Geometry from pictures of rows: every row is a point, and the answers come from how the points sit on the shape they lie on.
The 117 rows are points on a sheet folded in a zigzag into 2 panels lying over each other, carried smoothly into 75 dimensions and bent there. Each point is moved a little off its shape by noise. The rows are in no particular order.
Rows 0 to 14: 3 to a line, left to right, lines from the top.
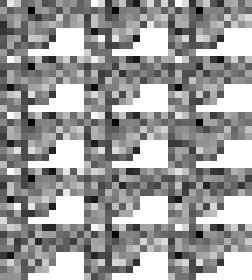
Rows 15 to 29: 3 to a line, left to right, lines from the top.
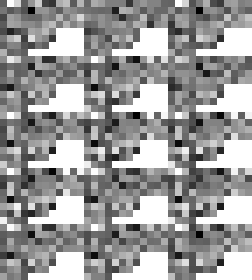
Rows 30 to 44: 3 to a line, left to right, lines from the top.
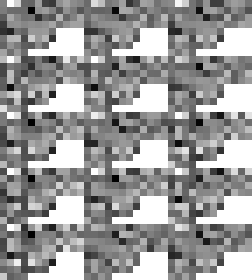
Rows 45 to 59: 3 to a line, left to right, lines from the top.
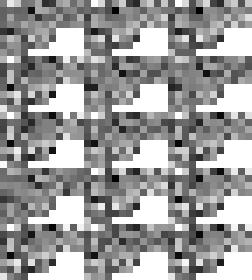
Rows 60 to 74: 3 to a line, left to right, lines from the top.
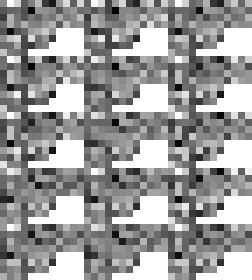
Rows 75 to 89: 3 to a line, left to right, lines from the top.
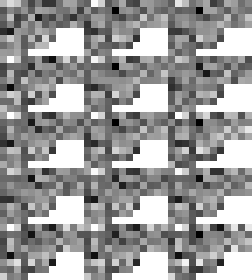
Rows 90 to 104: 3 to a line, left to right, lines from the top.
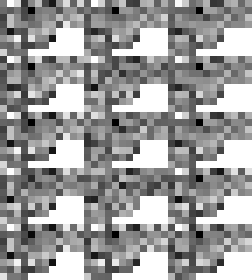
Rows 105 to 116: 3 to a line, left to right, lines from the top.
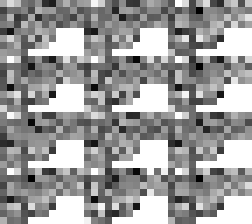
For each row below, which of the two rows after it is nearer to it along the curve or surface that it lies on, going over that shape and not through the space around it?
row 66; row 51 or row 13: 51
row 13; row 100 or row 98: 98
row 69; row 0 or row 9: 0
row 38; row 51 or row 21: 51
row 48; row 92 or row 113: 113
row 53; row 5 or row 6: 5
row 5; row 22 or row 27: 27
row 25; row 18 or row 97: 97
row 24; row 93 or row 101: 101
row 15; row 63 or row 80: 63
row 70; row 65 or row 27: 65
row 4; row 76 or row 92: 92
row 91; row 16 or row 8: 8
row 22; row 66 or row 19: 19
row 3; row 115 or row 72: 115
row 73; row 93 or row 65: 65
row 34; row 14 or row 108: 14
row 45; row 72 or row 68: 68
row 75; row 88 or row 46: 88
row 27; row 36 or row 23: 23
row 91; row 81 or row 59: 59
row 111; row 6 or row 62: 6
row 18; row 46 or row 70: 46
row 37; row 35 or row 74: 74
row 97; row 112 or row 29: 29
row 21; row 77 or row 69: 69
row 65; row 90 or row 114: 90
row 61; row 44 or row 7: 7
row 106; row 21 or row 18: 21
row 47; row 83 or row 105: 83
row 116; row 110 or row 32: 110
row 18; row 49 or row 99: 99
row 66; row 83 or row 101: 101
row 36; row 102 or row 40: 102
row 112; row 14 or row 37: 14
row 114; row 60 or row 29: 60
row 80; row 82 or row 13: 82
